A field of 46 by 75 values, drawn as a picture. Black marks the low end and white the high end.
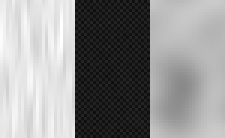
It is made of 1 by 3 panels. Panel 1,1: very high, streaked downward, faint in contrast. Panel 1,2: very low, checkered, faint in contrast. Panel 1,3: high, smooth.
